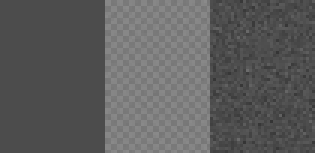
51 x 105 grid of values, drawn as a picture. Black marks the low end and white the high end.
The table splits into one row of 3 panels. Panel 1,1: low, flat. Panel 1,2: middling, checkered, faint in contrast. Panel 1,3: low, fine-grained, faint in contrast.
